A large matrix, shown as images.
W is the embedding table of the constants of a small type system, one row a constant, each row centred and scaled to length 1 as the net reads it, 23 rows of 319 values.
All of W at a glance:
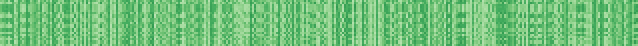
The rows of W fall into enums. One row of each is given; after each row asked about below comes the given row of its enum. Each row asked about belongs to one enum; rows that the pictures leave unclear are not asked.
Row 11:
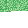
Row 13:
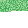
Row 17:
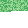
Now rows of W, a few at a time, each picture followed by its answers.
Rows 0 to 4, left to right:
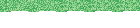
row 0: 11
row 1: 13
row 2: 17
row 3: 17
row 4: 17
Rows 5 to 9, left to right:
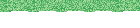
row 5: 17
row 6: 11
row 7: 13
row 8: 13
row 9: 17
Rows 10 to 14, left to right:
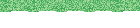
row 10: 17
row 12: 13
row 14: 17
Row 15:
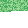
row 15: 17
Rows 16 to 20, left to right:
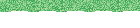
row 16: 13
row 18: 11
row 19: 13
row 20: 11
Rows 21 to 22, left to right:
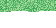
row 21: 11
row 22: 13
